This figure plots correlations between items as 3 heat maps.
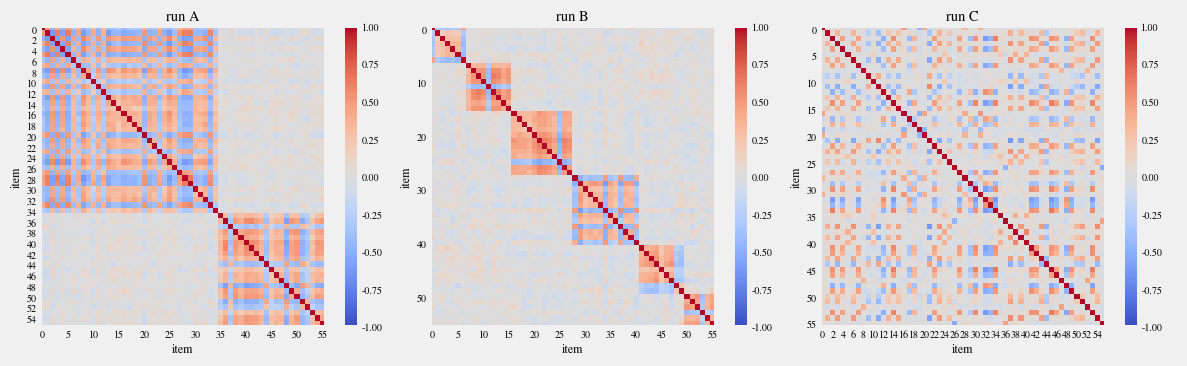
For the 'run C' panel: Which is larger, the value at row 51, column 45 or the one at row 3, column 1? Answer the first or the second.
the second
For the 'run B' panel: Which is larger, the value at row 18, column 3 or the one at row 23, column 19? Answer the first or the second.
the second
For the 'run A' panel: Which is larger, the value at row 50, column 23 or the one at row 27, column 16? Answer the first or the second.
the first
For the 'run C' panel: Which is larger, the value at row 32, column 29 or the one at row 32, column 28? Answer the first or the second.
the first
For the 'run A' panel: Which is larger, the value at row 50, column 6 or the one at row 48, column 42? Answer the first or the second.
the first
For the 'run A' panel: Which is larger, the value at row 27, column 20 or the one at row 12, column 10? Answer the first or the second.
the first
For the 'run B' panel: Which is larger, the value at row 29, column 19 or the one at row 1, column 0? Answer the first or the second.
the first
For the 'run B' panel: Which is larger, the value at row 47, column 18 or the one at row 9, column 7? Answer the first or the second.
the second
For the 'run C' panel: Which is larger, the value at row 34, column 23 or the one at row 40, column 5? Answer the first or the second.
the second
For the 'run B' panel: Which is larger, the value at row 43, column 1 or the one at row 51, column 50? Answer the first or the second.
the second
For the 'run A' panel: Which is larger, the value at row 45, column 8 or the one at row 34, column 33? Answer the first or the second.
the first
